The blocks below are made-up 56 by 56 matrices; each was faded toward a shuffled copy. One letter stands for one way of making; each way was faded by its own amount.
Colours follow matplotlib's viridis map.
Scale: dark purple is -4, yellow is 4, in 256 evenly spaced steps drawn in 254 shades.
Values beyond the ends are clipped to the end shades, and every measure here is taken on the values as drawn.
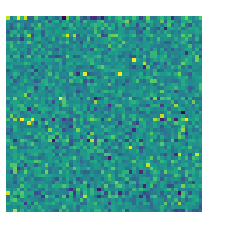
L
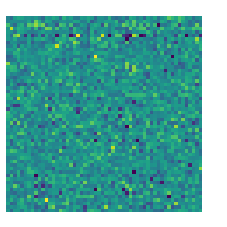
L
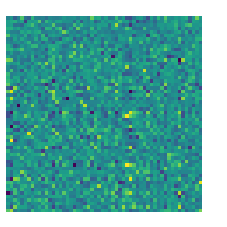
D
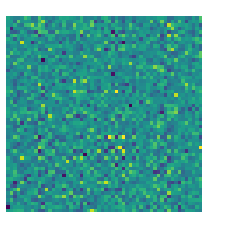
D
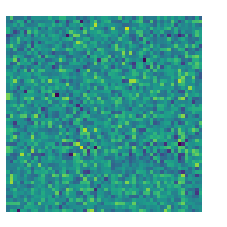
D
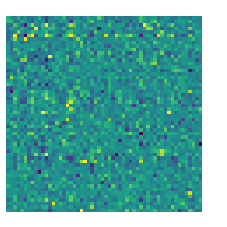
D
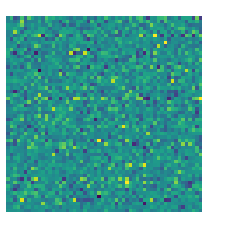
L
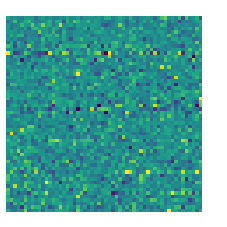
L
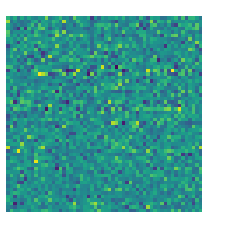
L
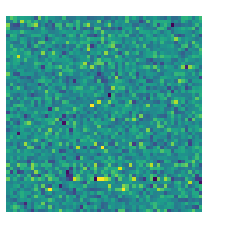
L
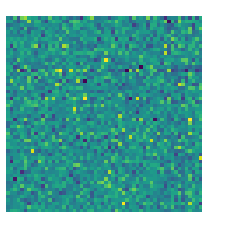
L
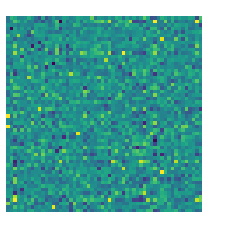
D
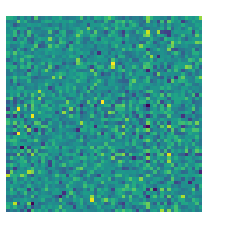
D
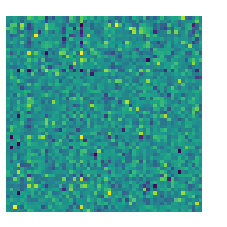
D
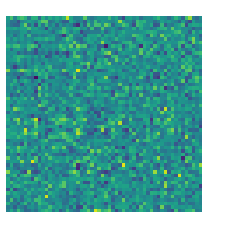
D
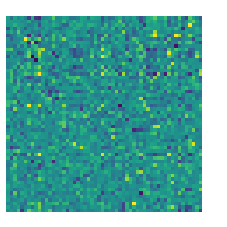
D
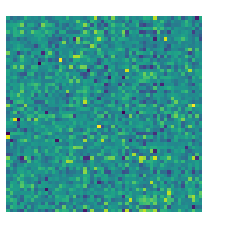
D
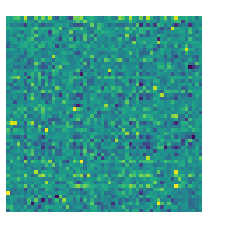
D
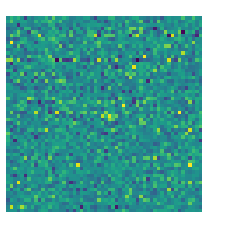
L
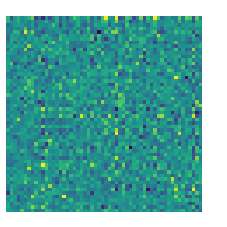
D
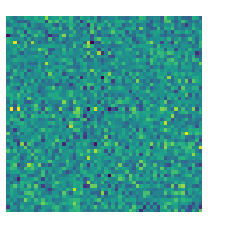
L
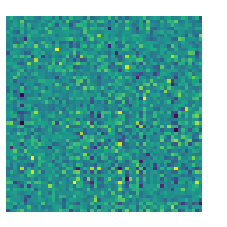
D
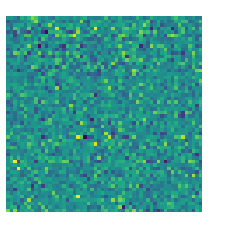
L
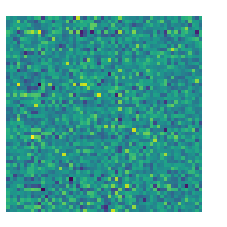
D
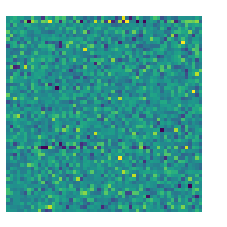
L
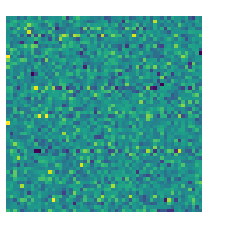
L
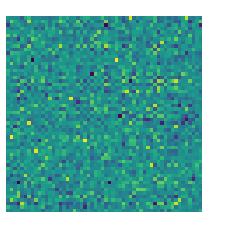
D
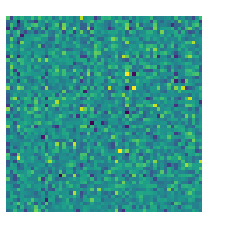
D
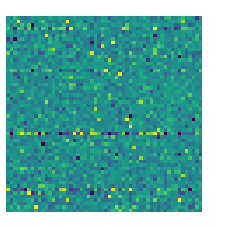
L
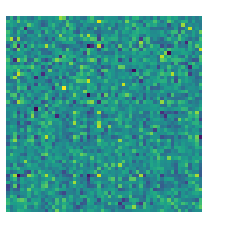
D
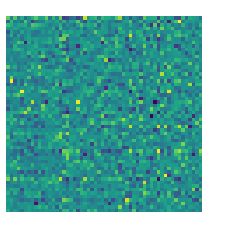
D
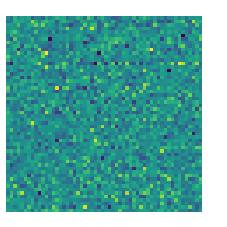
L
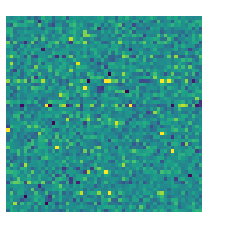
L
